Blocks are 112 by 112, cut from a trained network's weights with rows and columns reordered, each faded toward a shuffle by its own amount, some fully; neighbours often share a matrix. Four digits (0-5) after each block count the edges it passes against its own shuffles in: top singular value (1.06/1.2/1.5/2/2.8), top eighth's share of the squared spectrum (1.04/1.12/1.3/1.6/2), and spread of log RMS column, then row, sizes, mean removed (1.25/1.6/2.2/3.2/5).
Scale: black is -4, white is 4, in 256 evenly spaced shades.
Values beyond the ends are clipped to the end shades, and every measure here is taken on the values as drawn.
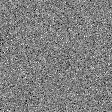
0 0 0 0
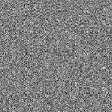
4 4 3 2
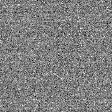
2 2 2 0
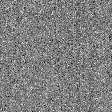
1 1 0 0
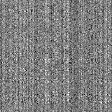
4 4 2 3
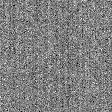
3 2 0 0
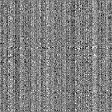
5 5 3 3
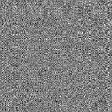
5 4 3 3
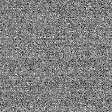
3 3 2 1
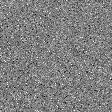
0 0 0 0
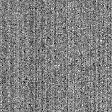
4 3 1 2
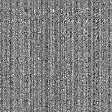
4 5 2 3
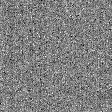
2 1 0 0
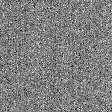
1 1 0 0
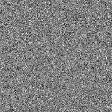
3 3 2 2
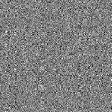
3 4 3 3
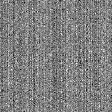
4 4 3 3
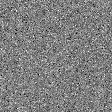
0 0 0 0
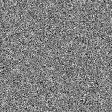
2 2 1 0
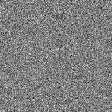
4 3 1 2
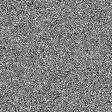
0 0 0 0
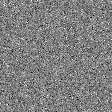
0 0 0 0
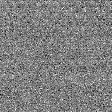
2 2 1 0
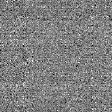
3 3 3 1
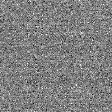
2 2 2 0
